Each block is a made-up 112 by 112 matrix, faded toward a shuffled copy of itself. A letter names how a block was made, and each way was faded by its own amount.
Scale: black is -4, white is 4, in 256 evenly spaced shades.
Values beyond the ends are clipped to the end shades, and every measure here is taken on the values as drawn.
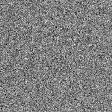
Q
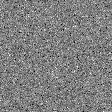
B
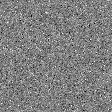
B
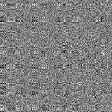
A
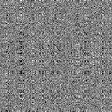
A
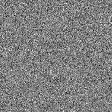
Q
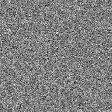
Q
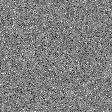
B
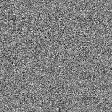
Q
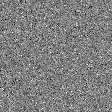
B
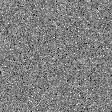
B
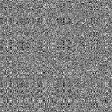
A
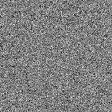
Q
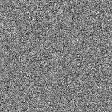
Q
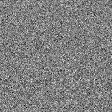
Q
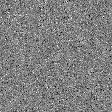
B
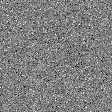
B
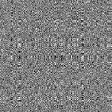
A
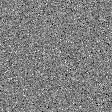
B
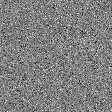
B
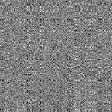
A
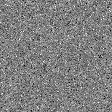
B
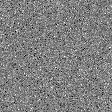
B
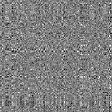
A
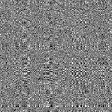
A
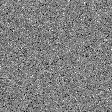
B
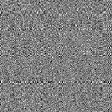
A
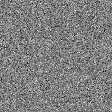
Q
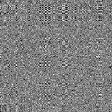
A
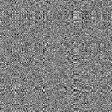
A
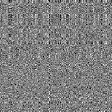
A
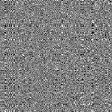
A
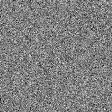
Q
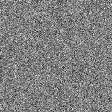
Q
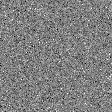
B
